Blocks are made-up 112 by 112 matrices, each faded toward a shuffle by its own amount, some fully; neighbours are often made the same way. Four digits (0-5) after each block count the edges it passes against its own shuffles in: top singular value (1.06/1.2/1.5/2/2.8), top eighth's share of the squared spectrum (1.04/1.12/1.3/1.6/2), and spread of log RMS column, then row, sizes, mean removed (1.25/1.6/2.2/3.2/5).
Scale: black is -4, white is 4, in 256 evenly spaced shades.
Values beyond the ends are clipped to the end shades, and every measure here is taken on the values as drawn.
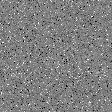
0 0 0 0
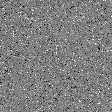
0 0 0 0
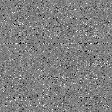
4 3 2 2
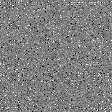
3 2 1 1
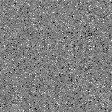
3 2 1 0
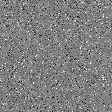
2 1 0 0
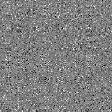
4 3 2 2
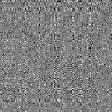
5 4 3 3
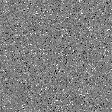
3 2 1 1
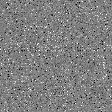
3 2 0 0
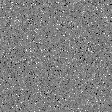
2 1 0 1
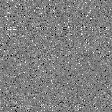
4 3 1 2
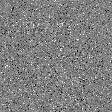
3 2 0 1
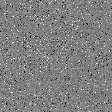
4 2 1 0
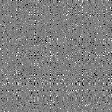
5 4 3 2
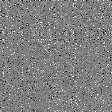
4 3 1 1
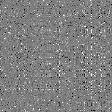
4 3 2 2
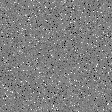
0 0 0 0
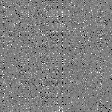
4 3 2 1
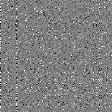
4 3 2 2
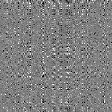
5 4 3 3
